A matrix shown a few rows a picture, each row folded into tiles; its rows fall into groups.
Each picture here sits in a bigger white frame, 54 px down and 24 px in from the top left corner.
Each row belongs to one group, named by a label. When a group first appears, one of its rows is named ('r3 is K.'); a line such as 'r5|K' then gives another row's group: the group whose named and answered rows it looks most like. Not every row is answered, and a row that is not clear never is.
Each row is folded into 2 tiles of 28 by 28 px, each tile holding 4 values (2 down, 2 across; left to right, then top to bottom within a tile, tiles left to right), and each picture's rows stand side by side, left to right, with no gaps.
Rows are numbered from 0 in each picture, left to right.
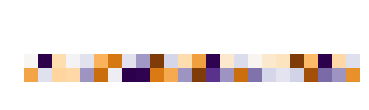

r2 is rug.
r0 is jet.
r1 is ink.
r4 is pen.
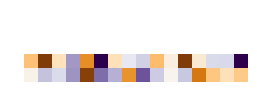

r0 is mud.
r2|pen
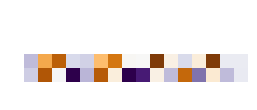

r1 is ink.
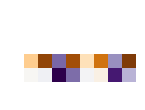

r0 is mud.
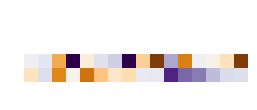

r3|pen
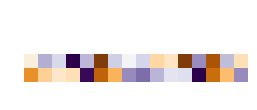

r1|rug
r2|pen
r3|rug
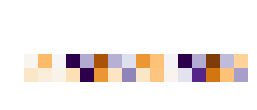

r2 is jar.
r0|jar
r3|rug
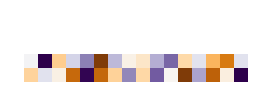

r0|jet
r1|rug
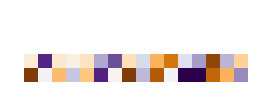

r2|ink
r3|rug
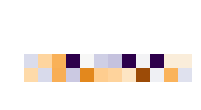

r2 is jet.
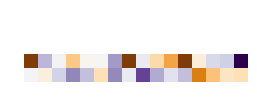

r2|pen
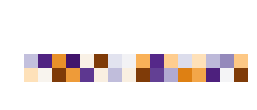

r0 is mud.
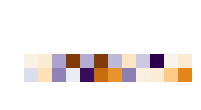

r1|rug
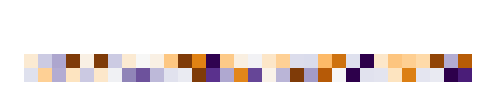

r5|ink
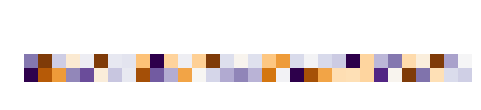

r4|ink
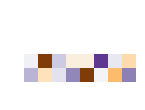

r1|jet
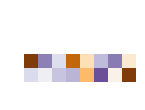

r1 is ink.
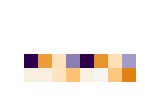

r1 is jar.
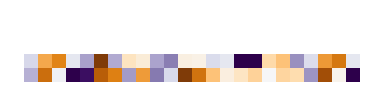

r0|ink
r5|ink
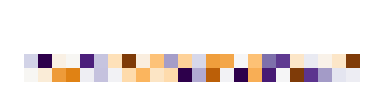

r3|ink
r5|pen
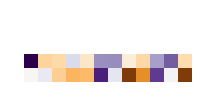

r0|jar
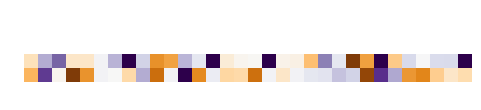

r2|ink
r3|jet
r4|jet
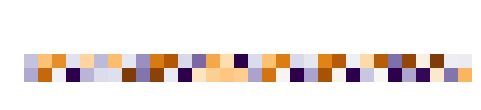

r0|ink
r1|jet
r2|ink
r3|jar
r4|ink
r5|ink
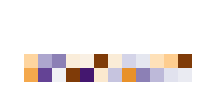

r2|pen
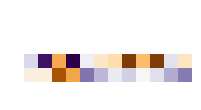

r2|mud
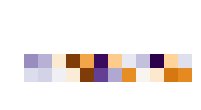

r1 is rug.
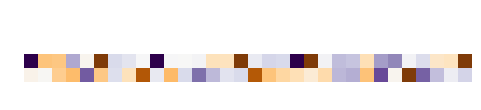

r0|jar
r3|pen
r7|pen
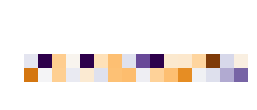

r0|jet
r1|jar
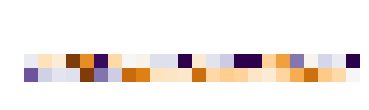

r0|pen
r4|jar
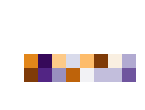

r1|mud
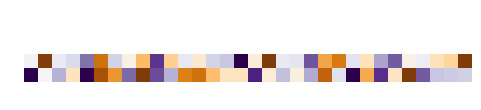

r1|rug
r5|ink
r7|pen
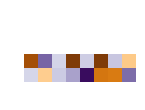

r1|rug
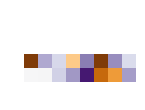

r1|rug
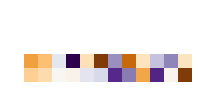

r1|mud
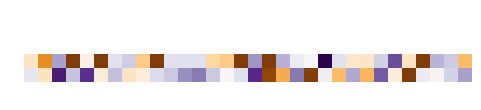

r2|mud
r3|pen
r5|jet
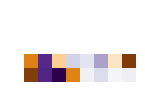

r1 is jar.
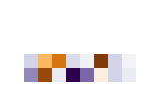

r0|ink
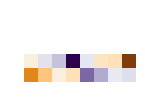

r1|pen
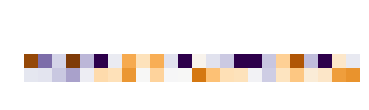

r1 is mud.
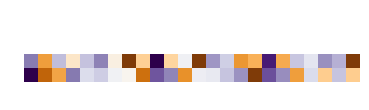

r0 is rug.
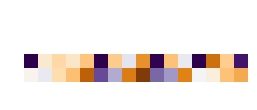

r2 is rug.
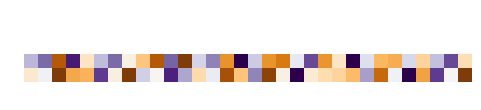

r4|ink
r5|jar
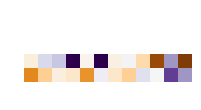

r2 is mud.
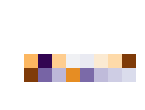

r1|pen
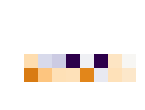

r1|jet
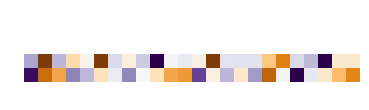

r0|rug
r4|ink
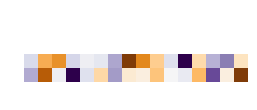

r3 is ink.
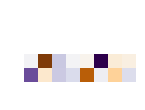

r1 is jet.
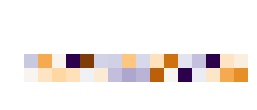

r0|jar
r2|ink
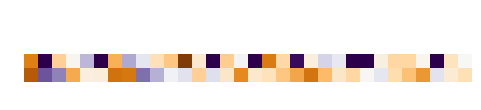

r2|pen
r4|jar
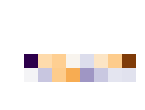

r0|jar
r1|pen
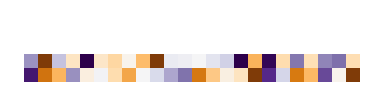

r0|rug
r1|jar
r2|mud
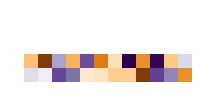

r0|mud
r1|jar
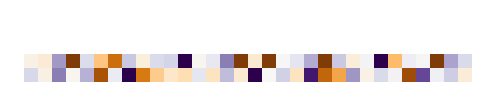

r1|ink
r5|rug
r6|jet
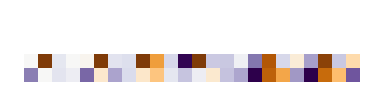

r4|rug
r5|rug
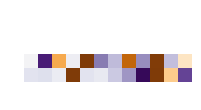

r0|jet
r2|rug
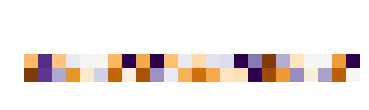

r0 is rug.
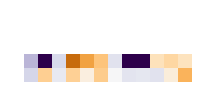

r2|jar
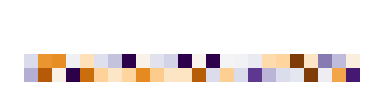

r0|ink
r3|jet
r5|jet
